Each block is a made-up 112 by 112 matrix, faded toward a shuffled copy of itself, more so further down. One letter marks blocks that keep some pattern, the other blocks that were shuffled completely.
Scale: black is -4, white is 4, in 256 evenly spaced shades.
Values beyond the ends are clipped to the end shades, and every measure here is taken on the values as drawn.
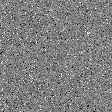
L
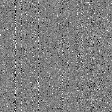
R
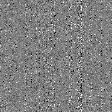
R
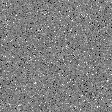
L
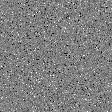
L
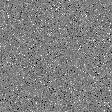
L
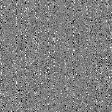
R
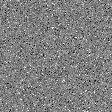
L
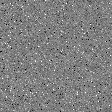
L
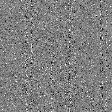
R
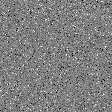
L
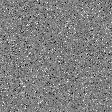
L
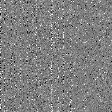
R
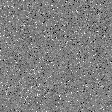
L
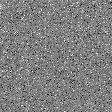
L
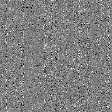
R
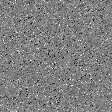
L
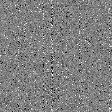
R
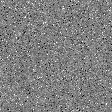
L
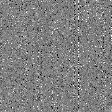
R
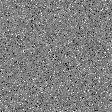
L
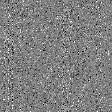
R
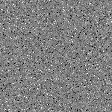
L
